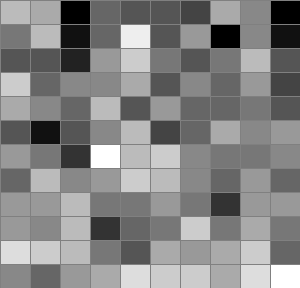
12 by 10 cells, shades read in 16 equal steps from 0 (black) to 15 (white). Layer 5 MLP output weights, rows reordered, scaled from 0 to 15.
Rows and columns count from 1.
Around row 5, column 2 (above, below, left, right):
6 1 10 6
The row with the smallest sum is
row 1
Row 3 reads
5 5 2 9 12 7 5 7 11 5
